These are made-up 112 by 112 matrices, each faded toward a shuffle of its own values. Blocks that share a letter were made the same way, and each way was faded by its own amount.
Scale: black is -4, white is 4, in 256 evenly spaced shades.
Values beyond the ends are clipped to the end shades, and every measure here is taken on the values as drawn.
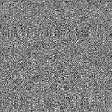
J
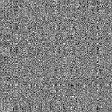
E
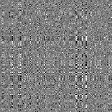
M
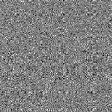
J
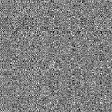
E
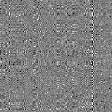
M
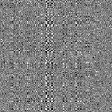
M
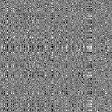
M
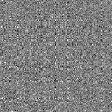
E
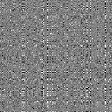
M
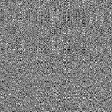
E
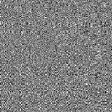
E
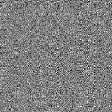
E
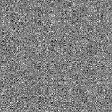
J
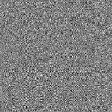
E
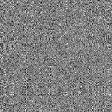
J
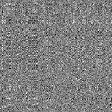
E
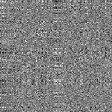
E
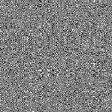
J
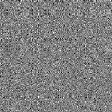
J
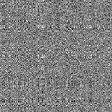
E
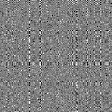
M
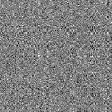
J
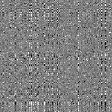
M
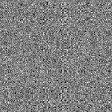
E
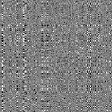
M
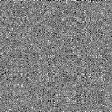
J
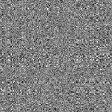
E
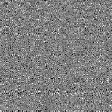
J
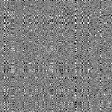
M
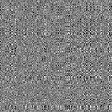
M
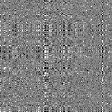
M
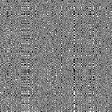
M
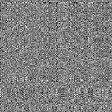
E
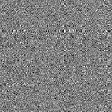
E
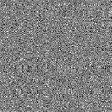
J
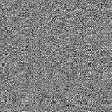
E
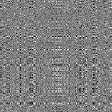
M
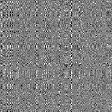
M
